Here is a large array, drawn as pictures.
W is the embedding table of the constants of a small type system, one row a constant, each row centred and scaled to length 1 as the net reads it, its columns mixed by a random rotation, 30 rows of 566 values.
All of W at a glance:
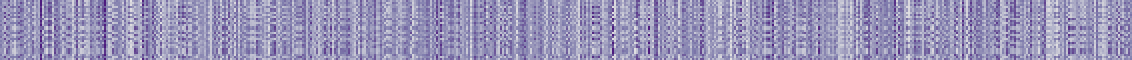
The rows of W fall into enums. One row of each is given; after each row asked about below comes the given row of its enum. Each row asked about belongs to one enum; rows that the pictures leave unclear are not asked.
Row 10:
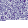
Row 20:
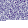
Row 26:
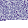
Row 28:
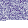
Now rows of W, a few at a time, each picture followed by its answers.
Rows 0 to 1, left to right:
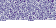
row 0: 20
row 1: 10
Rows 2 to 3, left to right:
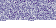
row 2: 20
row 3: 28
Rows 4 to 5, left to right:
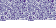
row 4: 10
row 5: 10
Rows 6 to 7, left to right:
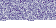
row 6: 28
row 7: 20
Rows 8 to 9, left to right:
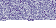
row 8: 28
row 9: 26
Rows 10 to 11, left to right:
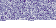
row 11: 28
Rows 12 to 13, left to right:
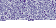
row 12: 10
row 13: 26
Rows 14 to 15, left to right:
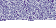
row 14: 26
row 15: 10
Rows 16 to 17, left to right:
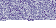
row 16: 28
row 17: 26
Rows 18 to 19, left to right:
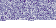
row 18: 10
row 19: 28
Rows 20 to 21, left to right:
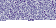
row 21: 26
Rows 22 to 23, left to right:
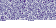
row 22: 10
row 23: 20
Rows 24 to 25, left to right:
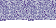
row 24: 26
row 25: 26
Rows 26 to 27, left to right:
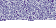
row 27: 10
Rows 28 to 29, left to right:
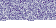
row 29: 20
